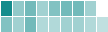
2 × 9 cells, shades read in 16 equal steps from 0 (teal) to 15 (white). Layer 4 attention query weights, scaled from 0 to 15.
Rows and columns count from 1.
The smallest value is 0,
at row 1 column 1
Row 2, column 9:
11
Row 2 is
7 9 6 10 10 9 9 10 11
